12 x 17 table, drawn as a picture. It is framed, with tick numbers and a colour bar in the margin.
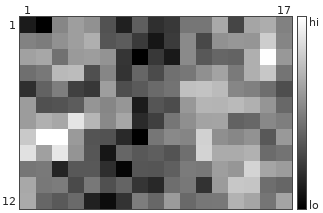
Average level on the scale: 50%. Stripes: none. Odd rows or columns: none. Ninth with the lowest average: top middle. Histogram: bell-shaped.
